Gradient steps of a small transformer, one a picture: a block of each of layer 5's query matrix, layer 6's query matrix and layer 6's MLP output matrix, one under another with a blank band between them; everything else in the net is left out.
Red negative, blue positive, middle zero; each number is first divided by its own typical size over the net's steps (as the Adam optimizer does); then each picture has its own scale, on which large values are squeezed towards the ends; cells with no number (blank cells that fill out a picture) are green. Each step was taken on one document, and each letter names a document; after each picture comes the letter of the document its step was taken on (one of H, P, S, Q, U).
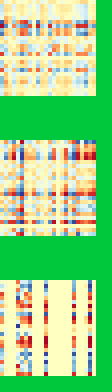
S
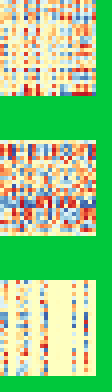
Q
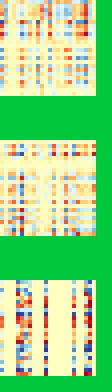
S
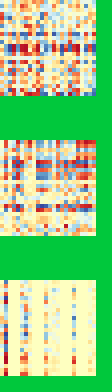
Q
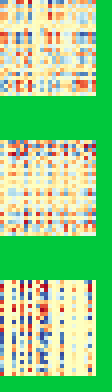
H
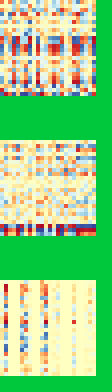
Q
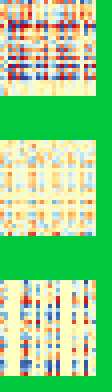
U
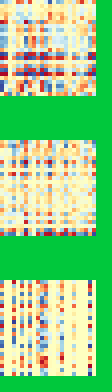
H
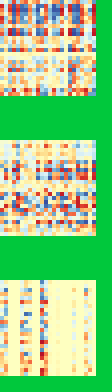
Q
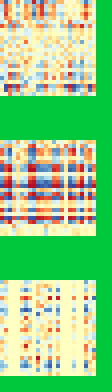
U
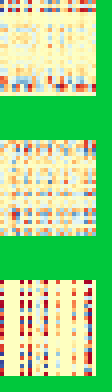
H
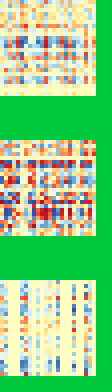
U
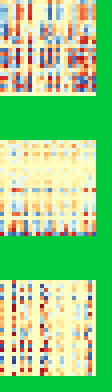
H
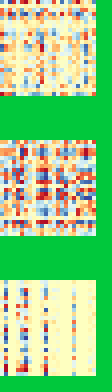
Q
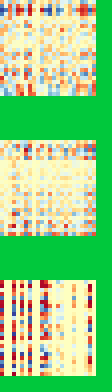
H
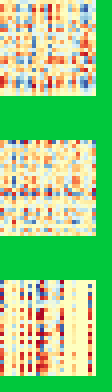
H
